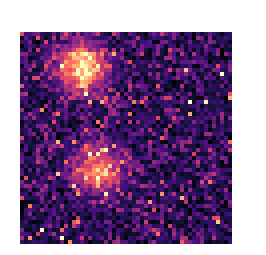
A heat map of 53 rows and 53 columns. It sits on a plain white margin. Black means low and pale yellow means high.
The ninth with the highest average is the top left. Most values sit low, with a long tail of high ones. No row or column stands out. There are two bumps. The halves do not mirror each other.
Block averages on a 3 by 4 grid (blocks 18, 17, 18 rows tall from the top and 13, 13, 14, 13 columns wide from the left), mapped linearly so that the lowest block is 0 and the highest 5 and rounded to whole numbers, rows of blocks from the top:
2 5 0 0
0 3 0 0
0 2 0 0
